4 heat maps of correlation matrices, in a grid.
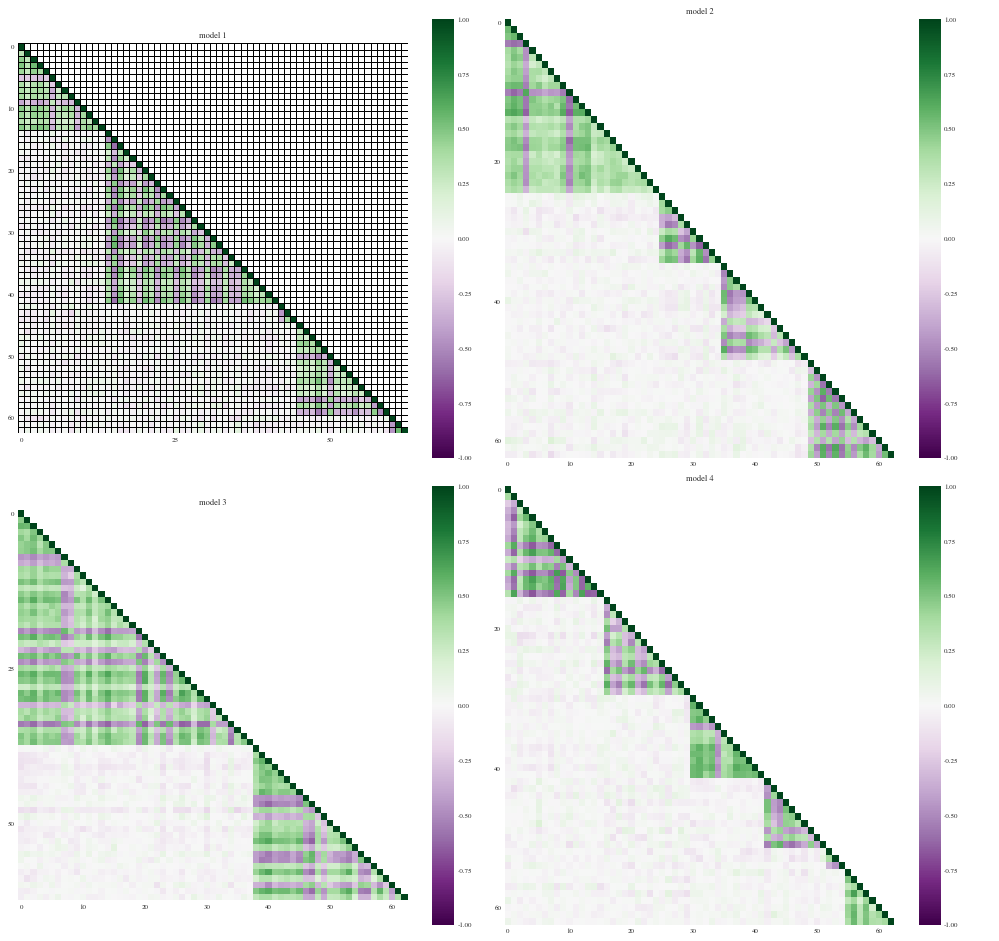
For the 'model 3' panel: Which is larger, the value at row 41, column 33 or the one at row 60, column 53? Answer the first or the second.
the first
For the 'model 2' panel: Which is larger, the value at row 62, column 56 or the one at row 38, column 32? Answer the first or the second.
the second
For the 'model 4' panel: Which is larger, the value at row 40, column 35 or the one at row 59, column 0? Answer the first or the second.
the first
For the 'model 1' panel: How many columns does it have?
63
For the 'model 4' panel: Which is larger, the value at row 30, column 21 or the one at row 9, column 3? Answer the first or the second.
the second
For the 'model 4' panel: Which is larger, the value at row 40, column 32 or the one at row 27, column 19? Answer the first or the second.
the first
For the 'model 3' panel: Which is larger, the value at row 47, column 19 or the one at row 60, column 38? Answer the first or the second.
the first
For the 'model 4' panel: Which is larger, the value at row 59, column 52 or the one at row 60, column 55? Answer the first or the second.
the second
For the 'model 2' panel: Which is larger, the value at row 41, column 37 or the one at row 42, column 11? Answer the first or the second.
the second
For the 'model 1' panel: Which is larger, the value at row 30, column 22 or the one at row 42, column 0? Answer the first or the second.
the second
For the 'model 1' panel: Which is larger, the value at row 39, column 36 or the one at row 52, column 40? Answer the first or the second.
the first
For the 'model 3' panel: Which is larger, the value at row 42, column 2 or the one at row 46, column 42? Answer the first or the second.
the first
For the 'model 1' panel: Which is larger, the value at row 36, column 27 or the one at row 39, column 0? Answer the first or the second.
the first
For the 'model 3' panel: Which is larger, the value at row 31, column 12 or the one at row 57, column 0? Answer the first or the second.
the second
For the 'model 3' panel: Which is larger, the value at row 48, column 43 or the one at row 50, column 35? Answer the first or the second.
the first
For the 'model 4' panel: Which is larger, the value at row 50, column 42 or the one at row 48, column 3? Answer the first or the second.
the first
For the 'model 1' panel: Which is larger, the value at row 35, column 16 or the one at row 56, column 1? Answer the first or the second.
the second
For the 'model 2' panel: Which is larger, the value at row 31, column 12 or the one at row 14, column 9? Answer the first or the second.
the second
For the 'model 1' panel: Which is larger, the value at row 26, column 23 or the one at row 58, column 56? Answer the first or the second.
the first
